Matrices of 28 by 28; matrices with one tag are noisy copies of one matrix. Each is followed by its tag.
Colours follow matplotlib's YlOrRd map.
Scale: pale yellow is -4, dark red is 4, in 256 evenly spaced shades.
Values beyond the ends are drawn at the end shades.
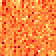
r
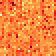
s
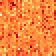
s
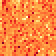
r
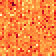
s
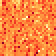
r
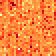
s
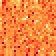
r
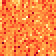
r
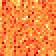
r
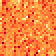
r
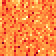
r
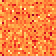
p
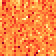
r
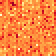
s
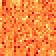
r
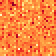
s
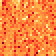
r
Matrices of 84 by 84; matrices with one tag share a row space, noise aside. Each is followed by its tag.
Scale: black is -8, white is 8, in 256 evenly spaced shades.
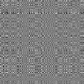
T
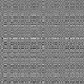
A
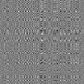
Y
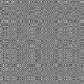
T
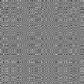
T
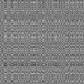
A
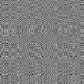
T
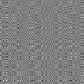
T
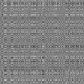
A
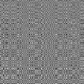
T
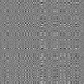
Y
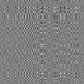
Y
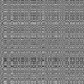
A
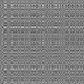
A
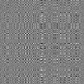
Y
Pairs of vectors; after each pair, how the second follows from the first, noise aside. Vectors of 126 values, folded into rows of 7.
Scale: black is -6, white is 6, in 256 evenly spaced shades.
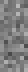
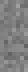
shrunk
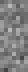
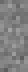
shrunk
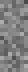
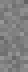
shrunk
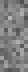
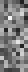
scaled up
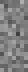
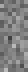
reversed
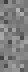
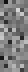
scaled up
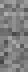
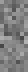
shuffled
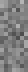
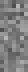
shuffled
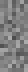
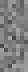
sign-scrambled
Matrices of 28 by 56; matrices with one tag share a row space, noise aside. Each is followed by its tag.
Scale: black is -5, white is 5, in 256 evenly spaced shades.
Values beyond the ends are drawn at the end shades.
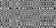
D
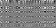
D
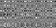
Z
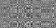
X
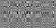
X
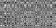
Z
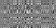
X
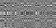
Z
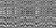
Z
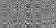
X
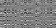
Z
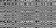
Z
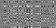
X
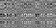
Z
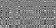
D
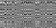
Z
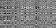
Z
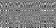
D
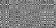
D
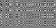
D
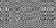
D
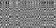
D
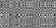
D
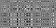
X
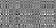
D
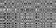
Z
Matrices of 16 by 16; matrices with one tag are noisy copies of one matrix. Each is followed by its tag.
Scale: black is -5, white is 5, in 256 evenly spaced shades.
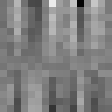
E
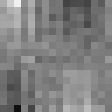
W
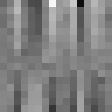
E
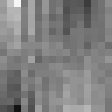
W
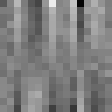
E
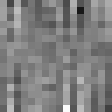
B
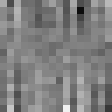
B
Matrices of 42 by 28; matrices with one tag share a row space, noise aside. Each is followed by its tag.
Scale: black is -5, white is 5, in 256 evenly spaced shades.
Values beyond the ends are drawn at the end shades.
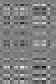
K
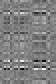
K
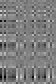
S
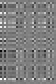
S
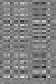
K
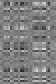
K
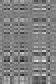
K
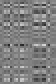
K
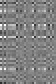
S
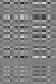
K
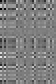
S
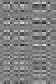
K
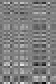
K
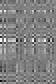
S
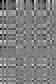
S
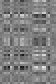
K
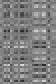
K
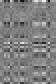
K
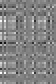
S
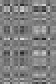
K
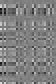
S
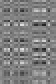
K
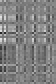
S
